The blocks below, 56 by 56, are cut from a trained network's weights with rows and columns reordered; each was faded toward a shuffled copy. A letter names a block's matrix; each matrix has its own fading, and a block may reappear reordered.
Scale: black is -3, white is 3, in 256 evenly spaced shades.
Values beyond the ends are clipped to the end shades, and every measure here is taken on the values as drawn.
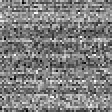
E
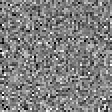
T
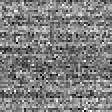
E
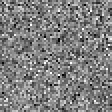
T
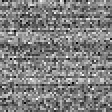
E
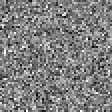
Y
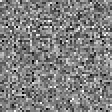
T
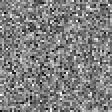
Y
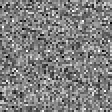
Y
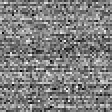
E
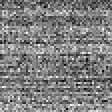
E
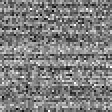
E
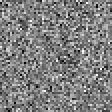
Y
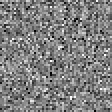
T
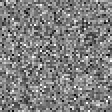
T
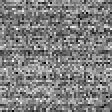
E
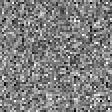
T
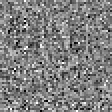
T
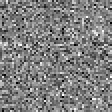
T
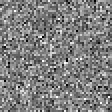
Y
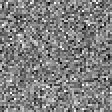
Y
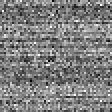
E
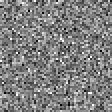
Y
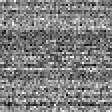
E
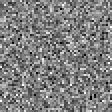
Y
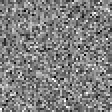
Y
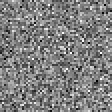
Y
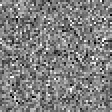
T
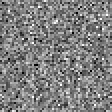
Y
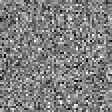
T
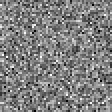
Y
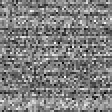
E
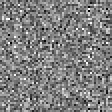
T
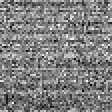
E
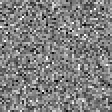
Y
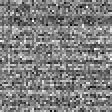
E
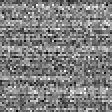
E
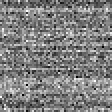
E
